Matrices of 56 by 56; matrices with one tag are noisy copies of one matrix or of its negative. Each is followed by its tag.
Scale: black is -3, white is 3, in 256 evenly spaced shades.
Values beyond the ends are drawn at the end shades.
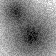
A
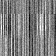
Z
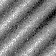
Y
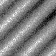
Y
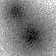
A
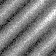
Y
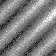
Y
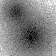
A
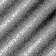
Y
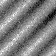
Y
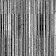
Z
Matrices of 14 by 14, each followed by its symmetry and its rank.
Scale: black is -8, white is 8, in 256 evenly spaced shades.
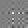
symmetric, rank one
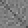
symmetric, full rank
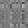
neither, rank two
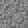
symmetric, full rank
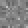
symmetric, rank three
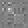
symmetric, rank three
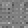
neither, rank two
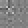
symmetric, rank three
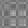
symmetric, rank one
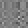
neither, rank two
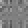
neither, rank two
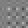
symmetric, rank one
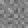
symmetric, rank three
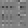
neither, rank two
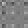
symmetric, rank one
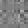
neither, rank two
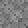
symmetric, full rank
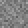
symmetric, full rank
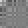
symmetric, rank one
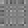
symmetric, rank one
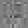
neither, rank two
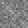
symmetric, full rank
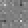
symmetric, rank three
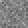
symmetric, full rank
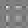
symmetric, rank one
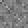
symmetric, full rank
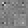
symmetric, rank three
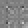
symmetric, rank three
